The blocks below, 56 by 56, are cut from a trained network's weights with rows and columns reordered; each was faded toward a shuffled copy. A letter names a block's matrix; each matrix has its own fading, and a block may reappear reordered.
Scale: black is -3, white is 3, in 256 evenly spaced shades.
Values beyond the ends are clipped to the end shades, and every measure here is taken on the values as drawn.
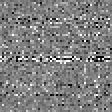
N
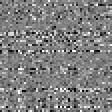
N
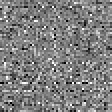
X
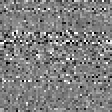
N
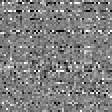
N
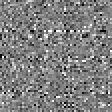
X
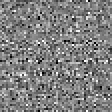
X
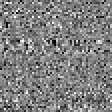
X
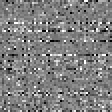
N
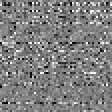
N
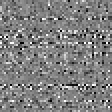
N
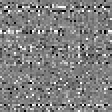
N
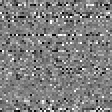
N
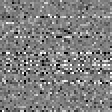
N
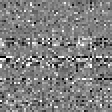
N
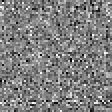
X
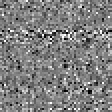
X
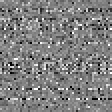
N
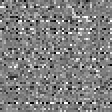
N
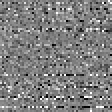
N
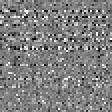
N
